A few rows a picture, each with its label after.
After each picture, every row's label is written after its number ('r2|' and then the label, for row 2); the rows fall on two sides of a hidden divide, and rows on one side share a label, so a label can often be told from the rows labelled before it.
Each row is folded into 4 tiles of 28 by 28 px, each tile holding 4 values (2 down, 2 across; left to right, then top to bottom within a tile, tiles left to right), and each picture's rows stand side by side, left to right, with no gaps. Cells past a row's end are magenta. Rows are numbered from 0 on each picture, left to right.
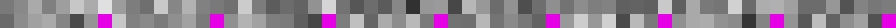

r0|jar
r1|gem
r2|jar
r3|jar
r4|jar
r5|jar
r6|jar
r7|gem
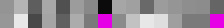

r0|gem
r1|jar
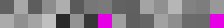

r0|jar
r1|jar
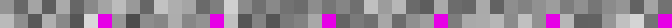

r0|jar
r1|gem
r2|gem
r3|jar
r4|jar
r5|gem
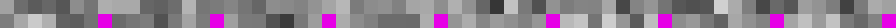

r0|jar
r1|gem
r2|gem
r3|gem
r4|jar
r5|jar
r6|gem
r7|jar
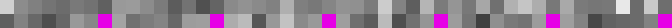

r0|gem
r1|gem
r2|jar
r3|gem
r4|gem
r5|gem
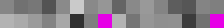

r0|jar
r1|jar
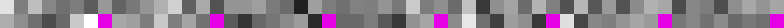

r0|gem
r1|jar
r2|gem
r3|gem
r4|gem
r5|gem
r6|jar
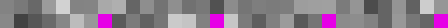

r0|gem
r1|gem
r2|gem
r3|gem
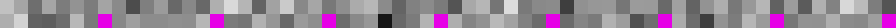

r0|gem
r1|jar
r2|gem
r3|gem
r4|jar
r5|jar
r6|gem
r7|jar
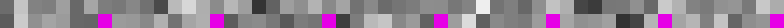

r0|jar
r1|jar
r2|gem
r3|jar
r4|jar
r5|jar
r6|jar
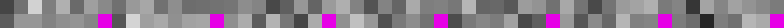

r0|jar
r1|jar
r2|jar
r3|gem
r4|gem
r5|gem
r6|gem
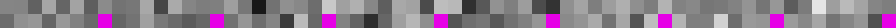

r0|gem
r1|jar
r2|gem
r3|gem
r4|gem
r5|jar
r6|jar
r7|jar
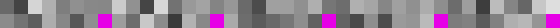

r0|jar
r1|gem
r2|gem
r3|gem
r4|gem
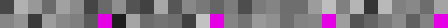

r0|jar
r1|gem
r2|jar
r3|gem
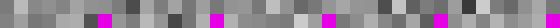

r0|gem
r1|jar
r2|gem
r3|jar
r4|jar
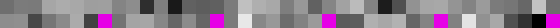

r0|gem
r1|gem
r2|jar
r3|jar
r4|jar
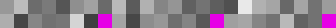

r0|gem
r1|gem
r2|jar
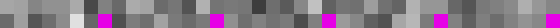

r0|gem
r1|jar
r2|gem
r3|gem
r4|gem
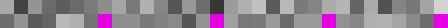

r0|gem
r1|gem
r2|jar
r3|jar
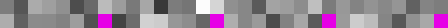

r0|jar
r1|jar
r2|gem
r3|jar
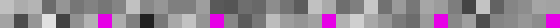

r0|jar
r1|gem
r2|jar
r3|jar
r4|jar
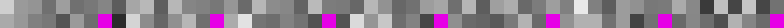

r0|gem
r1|jar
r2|jar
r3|jar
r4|gem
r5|jar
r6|gem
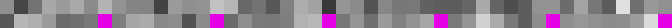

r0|jar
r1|jar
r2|gem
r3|gem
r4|jar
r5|jar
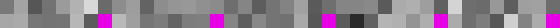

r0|gem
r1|gem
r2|gem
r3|gem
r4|gem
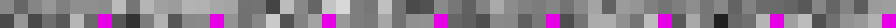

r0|gem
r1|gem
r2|jar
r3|gem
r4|gem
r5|jar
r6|gem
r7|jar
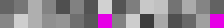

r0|jar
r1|jar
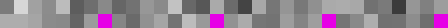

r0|jar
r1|jar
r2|jar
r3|gem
